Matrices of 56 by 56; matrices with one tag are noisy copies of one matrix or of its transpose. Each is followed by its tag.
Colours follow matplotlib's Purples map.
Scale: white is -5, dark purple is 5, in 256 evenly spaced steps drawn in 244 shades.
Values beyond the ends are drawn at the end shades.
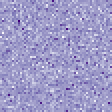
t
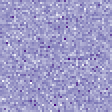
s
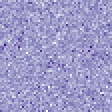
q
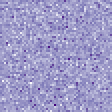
s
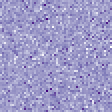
q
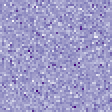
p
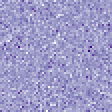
q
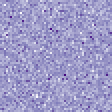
p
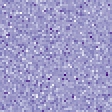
p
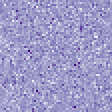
p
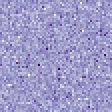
s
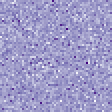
t
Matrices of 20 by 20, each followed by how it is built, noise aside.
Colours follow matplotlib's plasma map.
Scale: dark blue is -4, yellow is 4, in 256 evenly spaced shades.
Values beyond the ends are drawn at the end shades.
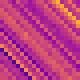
Toeplitz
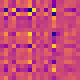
low rank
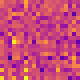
low rank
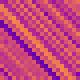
Toeplitz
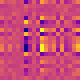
low rank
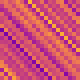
Toeplitz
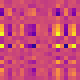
low rank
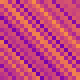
Toeplitz
